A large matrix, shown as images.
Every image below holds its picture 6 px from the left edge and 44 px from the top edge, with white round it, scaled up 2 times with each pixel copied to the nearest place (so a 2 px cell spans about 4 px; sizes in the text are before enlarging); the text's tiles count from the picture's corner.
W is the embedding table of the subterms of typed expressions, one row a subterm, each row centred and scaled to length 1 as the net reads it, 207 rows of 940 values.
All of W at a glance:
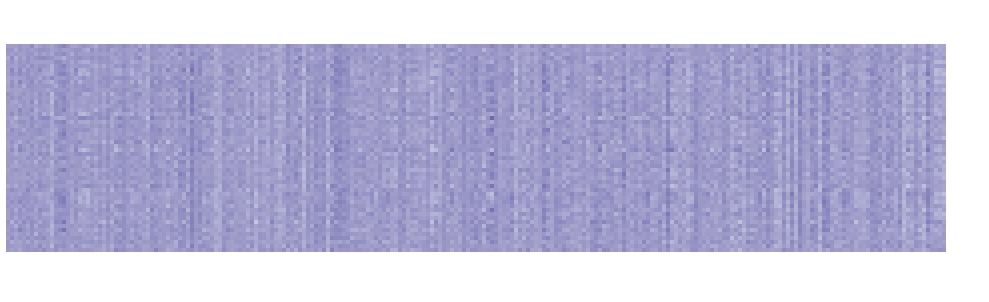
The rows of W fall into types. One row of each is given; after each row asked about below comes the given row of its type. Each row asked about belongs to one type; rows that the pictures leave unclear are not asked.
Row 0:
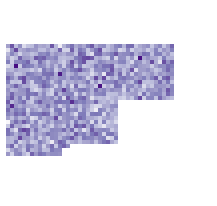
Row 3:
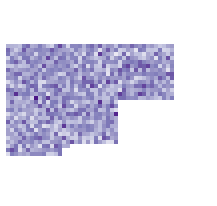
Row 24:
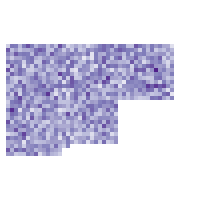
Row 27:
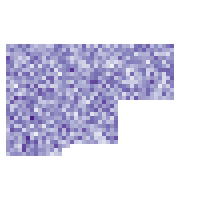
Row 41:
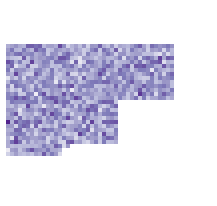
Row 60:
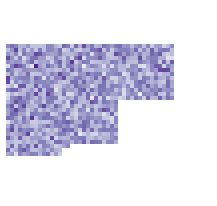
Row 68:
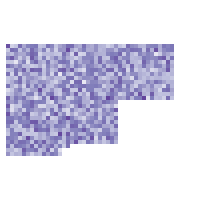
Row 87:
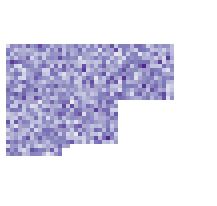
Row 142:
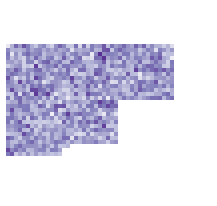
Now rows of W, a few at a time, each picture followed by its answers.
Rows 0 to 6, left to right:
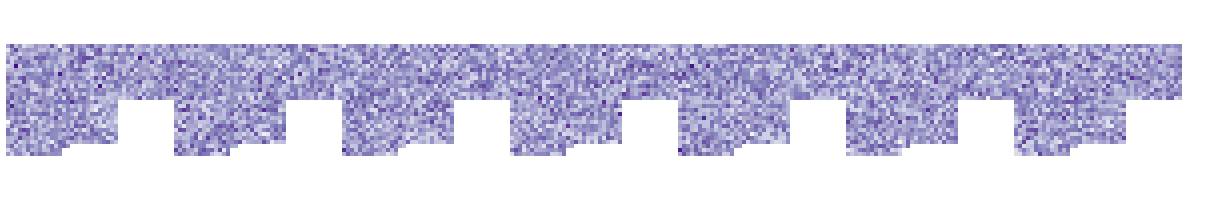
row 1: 87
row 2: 27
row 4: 3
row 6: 0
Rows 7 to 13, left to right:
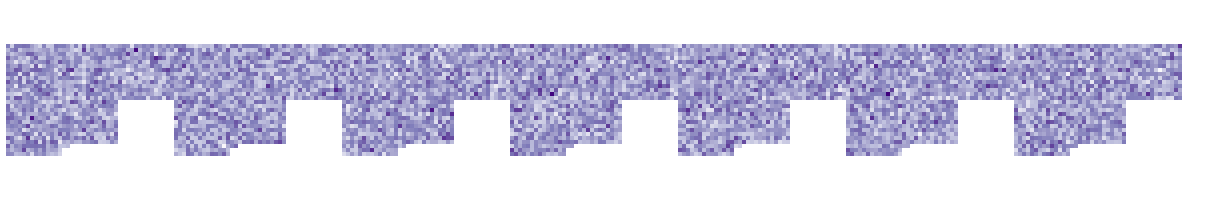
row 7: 142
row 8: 60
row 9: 68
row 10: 87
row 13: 3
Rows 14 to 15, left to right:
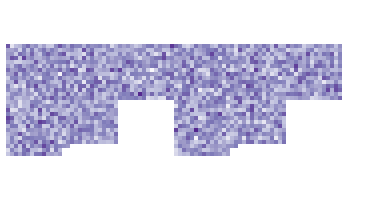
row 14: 3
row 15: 3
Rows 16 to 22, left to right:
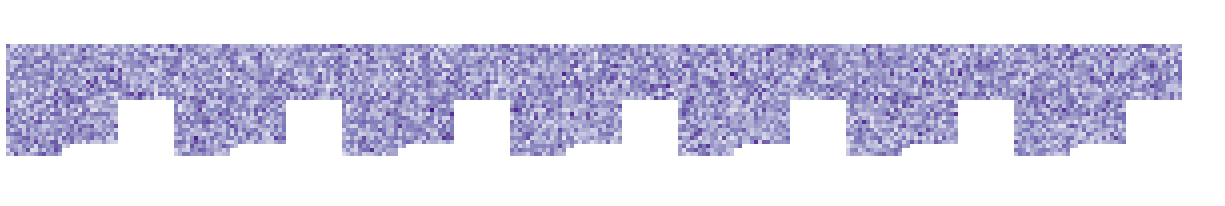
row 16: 0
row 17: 27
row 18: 68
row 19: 24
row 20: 24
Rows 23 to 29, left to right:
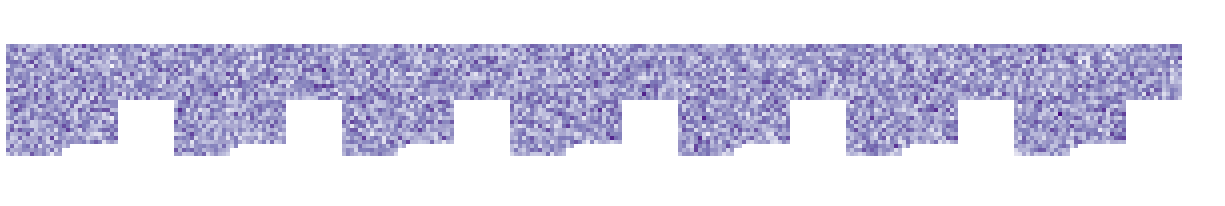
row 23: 60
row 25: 41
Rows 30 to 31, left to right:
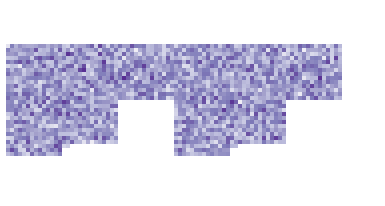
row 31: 41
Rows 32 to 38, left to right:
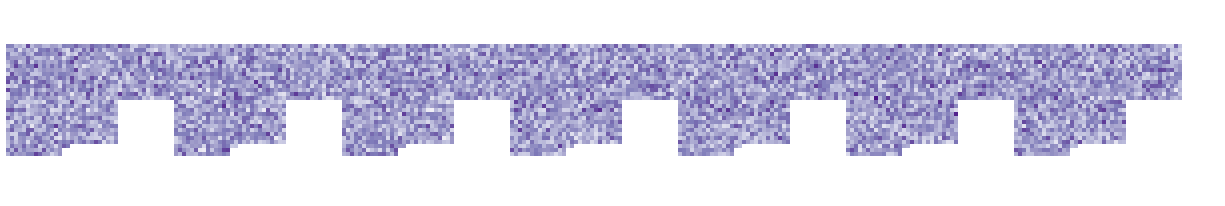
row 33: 0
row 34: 3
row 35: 24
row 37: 3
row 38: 41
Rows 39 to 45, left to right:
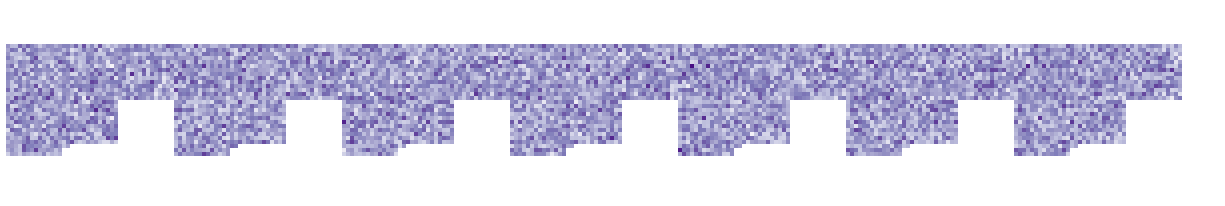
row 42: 87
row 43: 3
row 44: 41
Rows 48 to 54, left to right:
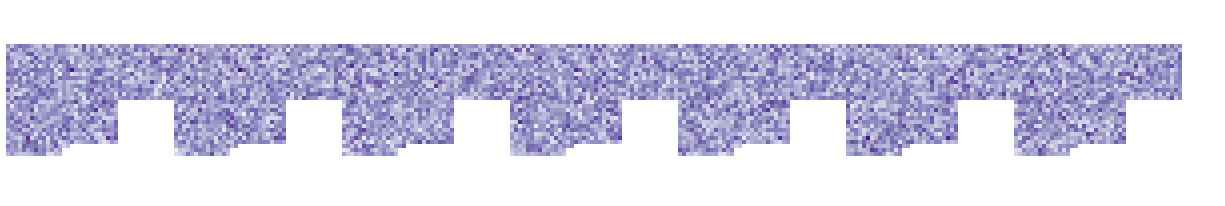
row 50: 24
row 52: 142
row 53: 87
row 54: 27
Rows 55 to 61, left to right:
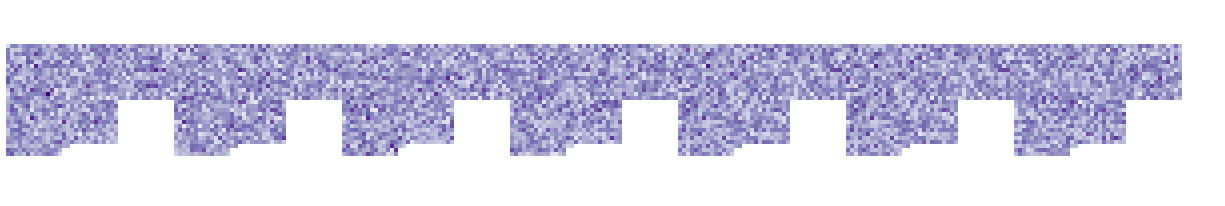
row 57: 27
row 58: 142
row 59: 60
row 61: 41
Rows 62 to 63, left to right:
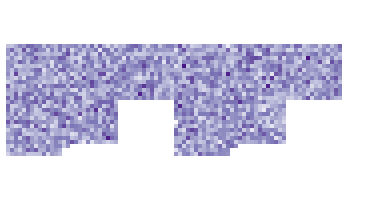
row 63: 0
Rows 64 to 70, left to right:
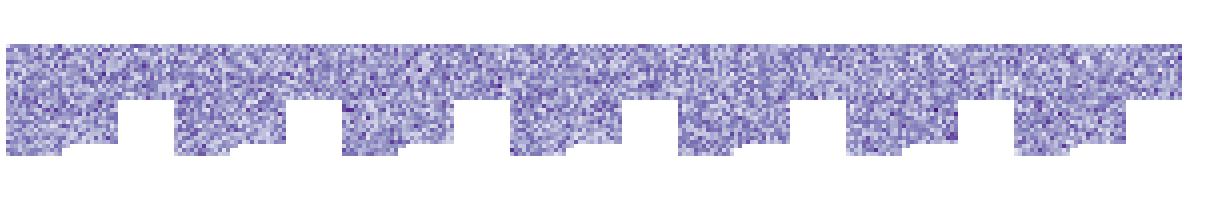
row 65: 27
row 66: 87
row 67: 27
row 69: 68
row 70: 27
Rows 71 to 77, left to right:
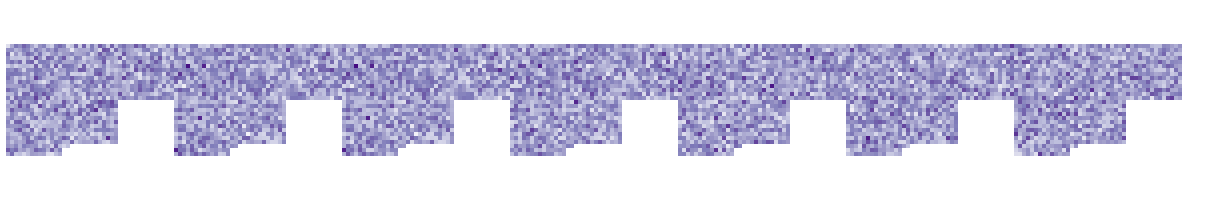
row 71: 142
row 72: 3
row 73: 3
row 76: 27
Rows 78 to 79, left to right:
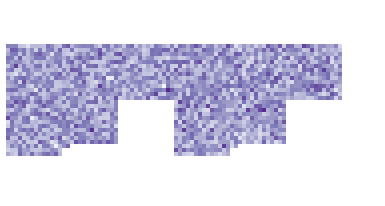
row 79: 24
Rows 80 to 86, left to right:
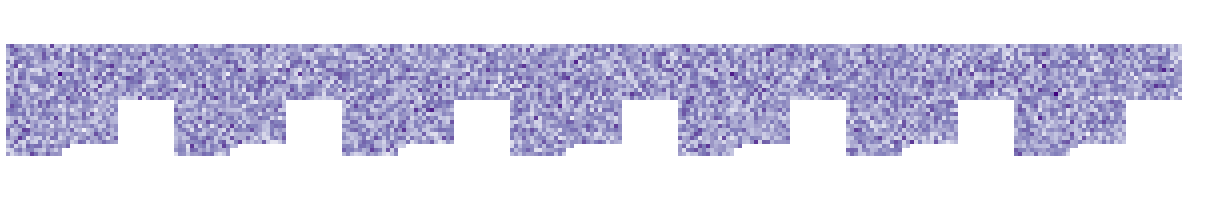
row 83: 60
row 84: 24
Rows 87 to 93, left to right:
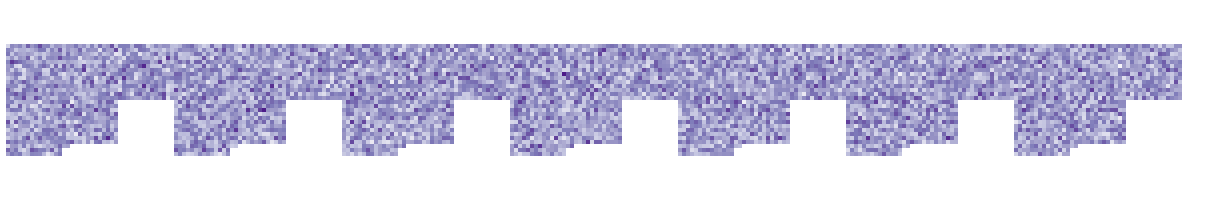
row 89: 24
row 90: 24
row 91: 41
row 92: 41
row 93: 60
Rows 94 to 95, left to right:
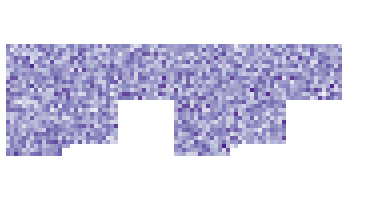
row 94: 87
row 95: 142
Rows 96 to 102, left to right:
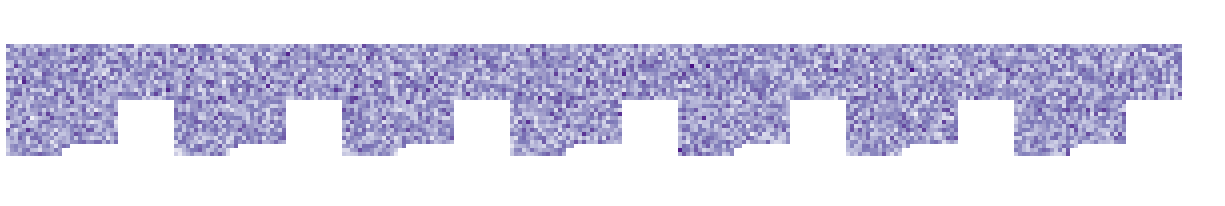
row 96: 3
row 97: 68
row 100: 3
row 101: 60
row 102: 27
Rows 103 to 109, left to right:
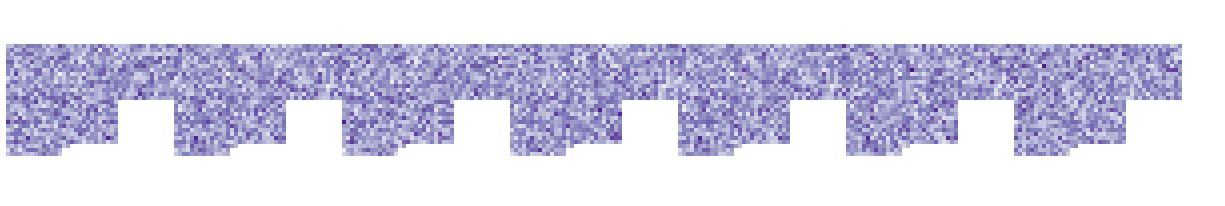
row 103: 41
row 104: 27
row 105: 41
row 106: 68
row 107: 27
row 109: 60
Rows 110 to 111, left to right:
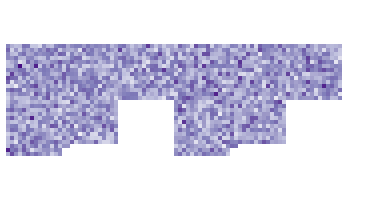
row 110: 3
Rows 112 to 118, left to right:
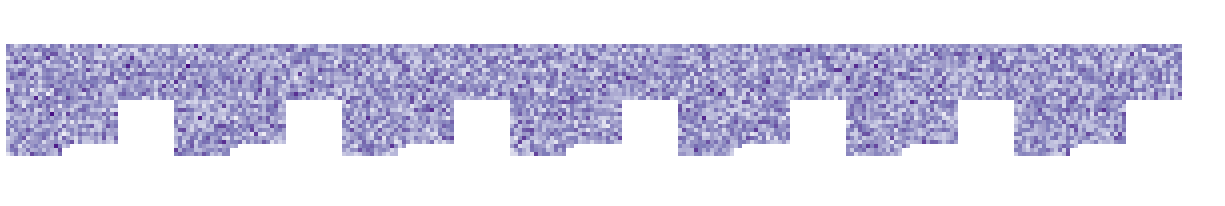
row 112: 3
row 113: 87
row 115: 0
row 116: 68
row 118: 27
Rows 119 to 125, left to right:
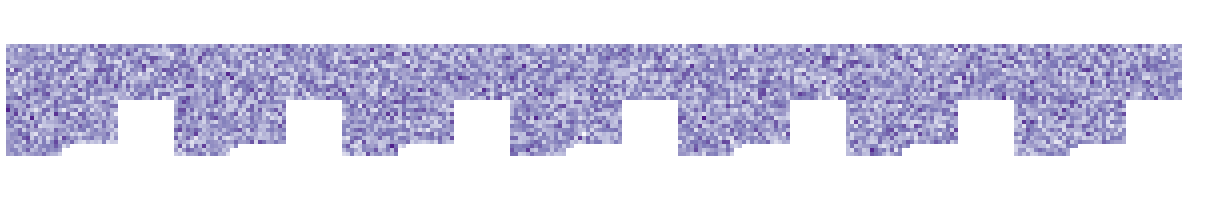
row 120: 60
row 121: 0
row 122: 142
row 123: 142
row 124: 87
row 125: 41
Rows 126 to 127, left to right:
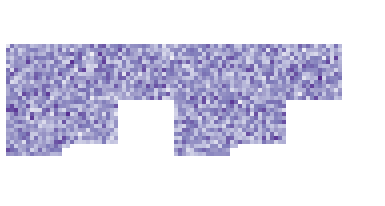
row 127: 41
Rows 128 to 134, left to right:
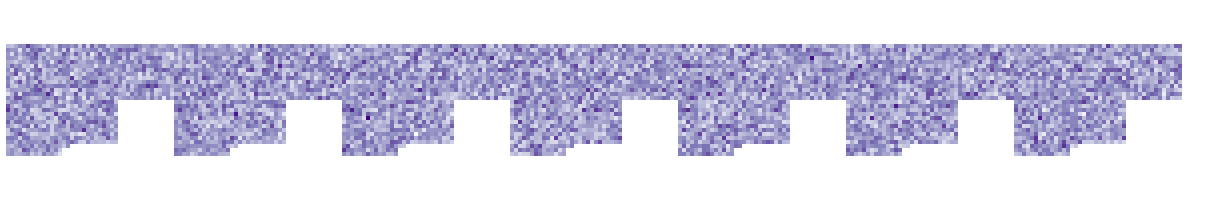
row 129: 142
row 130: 0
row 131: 24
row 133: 142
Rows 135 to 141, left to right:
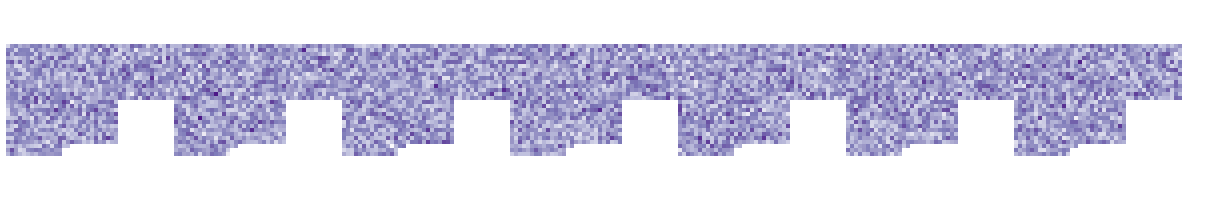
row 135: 41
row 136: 41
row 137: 60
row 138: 24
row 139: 0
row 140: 60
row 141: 60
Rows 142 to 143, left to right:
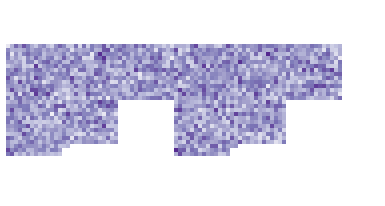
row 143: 3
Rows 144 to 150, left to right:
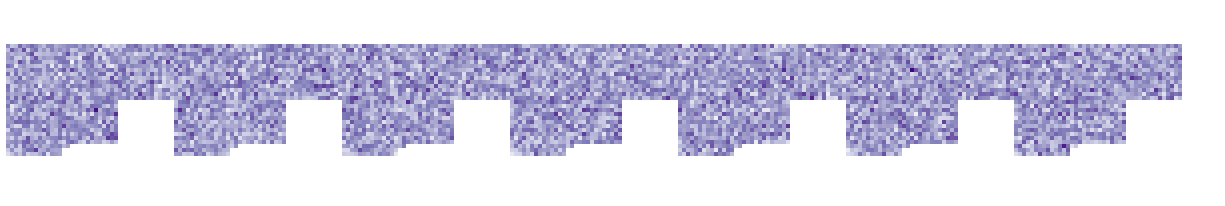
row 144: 68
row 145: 24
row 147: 60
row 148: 68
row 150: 0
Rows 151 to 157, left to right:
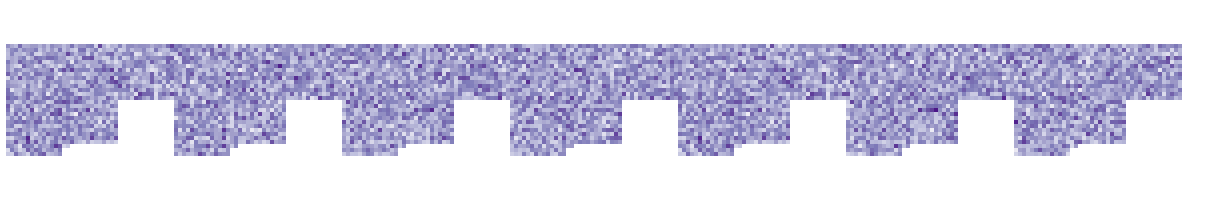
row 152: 24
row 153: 24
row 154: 60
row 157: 41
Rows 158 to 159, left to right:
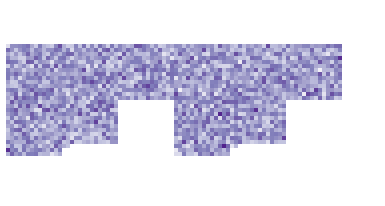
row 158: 27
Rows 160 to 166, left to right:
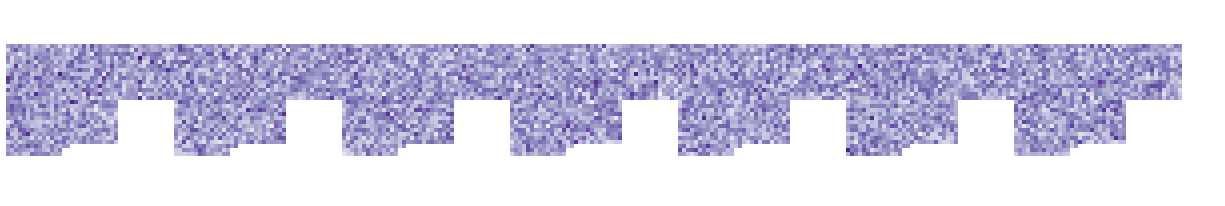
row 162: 60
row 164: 24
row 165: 3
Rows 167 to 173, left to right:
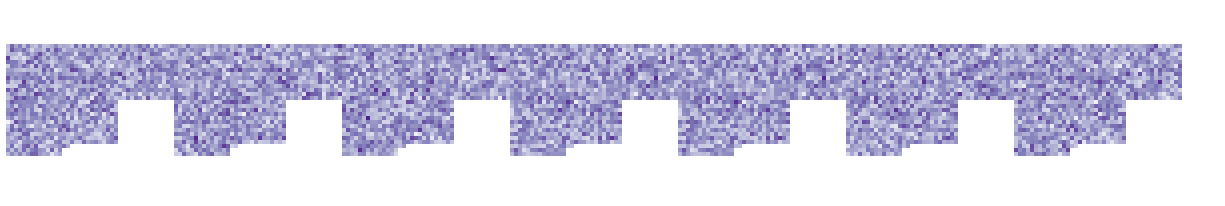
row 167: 27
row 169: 68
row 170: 41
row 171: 41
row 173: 27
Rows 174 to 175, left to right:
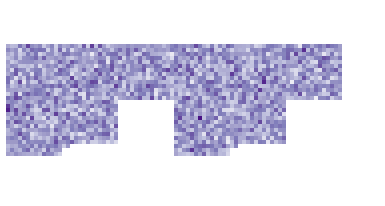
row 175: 24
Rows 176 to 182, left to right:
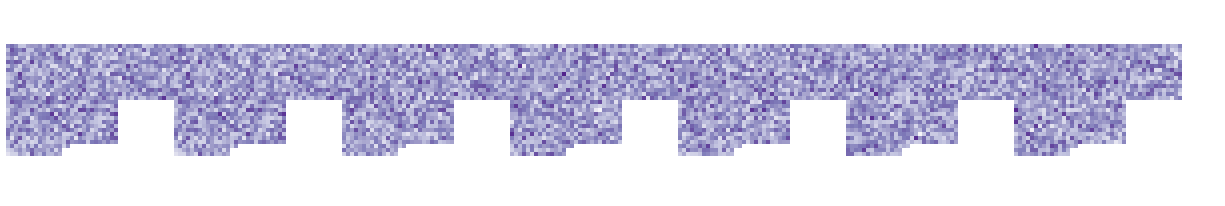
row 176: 60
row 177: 60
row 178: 60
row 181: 142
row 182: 3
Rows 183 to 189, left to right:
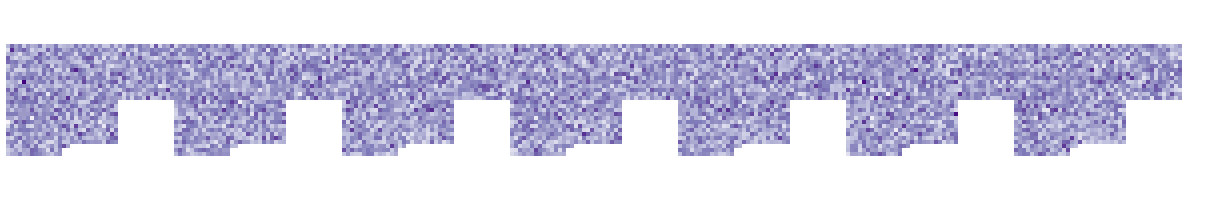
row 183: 27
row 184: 41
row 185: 24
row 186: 27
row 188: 3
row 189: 27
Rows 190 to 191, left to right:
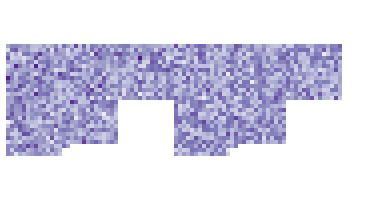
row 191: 68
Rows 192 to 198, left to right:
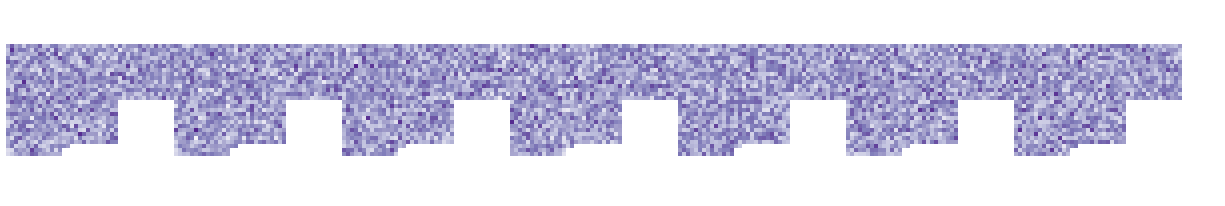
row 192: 27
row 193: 3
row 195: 24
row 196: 0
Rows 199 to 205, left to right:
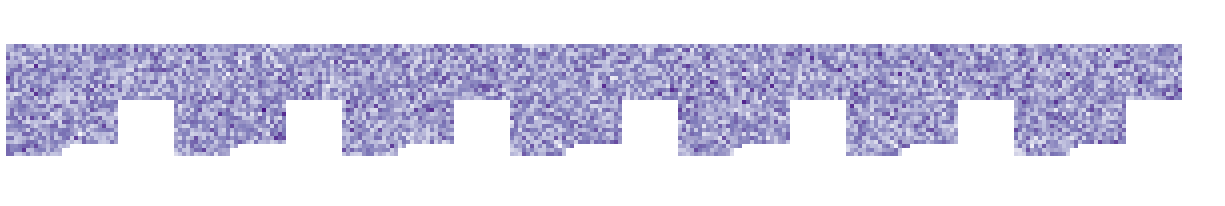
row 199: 142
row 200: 68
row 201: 24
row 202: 60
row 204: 41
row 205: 60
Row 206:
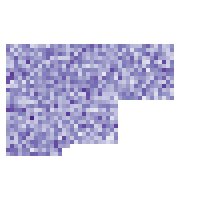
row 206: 3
